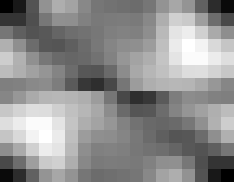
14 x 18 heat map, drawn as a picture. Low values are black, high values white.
There is no overall slope. No lone cell stands out from its neighbours. A half turn leaves it unchanged.
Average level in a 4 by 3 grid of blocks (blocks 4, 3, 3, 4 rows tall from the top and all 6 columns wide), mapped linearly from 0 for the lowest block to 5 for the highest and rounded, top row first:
013
215
512
310
